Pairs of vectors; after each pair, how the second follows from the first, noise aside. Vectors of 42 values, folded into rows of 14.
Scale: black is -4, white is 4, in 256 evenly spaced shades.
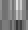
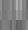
shrunk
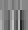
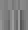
shrunk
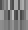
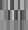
copied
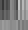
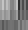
negated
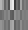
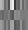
copied
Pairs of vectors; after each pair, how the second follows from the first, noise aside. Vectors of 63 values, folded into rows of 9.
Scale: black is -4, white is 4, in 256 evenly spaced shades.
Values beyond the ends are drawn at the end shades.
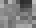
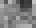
copied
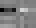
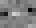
wrapped around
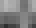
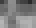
reversed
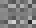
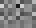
wrapped around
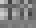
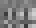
reversed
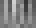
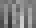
reversed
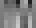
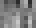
copied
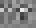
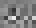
reversed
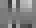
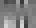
reversed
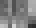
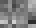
wrapped around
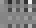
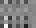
reversed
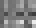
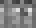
wrapped around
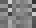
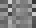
copied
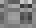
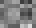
wrapped around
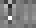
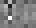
copied
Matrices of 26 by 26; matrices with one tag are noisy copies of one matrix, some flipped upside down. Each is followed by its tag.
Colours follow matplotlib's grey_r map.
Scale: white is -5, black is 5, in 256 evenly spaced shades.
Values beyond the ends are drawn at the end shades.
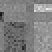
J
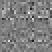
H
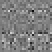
H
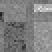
J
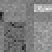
J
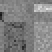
J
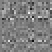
H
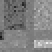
J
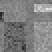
J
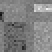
J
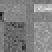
J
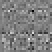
H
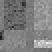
J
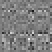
H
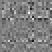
H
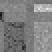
J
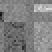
J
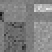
J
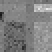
J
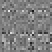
H
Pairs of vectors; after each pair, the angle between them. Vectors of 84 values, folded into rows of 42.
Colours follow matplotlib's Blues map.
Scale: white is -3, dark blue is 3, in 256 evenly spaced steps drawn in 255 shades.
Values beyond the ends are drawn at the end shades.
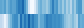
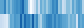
nearly parallel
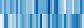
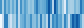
nearly parallel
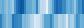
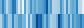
partly opposed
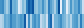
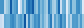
nearly parallel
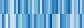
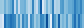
partly opposed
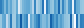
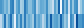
partly aligned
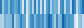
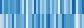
nearly parallel
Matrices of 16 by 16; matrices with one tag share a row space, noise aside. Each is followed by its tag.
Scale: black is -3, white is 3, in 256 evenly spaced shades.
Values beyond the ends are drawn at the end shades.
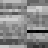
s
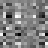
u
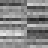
s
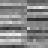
s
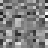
u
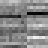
s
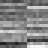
s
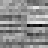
s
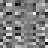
u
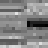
s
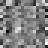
u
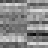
s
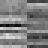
s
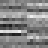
s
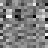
u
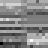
s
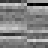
s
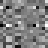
u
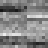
s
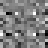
u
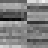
s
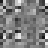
u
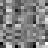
u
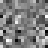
u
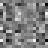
u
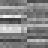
s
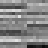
s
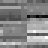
s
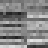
s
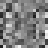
u
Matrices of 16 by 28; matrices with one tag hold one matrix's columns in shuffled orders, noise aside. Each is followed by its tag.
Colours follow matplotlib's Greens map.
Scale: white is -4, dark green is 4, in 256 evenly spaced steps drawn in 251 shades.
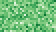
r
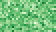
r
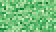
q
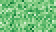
r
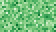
r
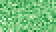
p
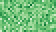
p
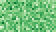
q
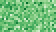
q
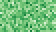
r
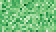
p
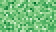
q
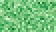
q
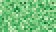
q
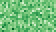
r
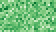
q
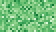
p
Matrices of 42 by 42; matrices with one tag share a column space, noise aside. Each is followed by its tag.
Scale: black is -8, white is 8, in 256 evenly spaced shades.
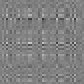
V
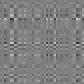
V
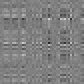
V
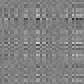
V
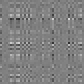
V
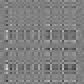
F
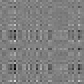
F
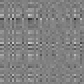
V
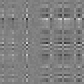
V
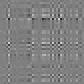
V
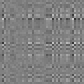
V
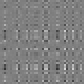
F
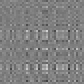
F
